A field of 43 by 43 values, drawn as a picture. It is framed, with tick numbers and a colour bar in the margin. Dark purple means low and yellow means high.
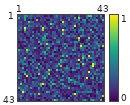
Odd rows or columns: none. Mirror symmetry: none. Stripes: none. Grain: fine. Seam: none. Slope: none. Histogram: skewed, a long tail of high values. Average level on the scale: 20%.
